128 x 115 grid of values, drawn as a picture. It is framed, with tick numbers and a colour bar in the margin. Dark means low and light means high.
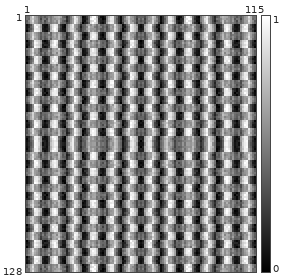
Average level on the scale: 50%. Seam: none. Slope: none. Mirror symmetry: left to right and top to bottom. Stripes: upright, repeating 12 times.
